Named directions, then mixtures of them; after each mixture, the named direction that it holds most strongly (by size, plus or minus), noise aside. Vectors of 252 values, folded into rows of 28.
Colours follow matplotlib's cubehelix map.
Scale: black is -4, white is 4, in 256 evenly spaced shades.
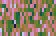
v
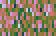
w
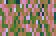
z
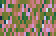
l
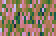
v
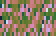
l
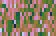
v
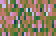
w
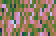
v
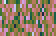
z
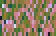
l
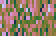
w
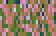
z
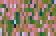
v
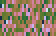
l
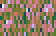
l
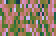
z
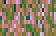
z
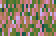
v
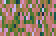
z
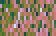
w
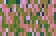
z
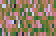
w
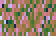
l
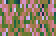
z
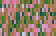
v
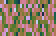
z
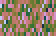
l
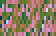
l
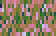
l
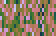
z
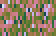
w
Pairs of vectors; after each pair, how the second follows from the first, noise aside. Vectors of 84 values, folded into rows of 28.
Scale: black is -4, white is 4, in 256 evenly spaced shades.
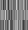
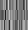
negated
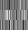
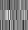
copied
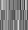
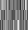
copied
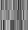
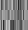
copied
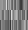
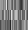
copied
